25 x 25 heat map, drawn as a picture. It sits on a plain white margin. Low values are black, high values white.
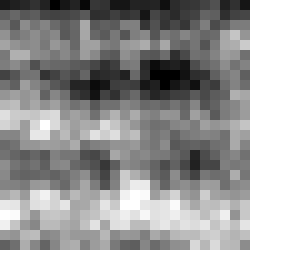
Ninth with the lowest average: top middle. Grain: streaks across. Slope: up to the bottom. Stripes: horizontal, repeating 3 times.
